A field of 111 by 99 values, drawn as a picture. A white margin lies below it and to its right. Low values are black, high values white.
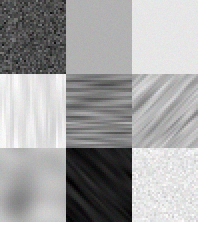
The table splits into 3 rows of 3 panels. Panel 1,1: low, fine-grained. Panel 1,2: high, flat. Panel 1,3: very high, flat. Panel 2,1: very high, streaked downward, faint in contrast. Panel 2,2: middling, streaked across. Panel 2,3: high, slanting up to the right. Panel 3,1: high, smooth. Panel 3,2: very low, slanting down to the right, faint in contrast. Panel 3,3: very high, fine-grained, faint in contrast.
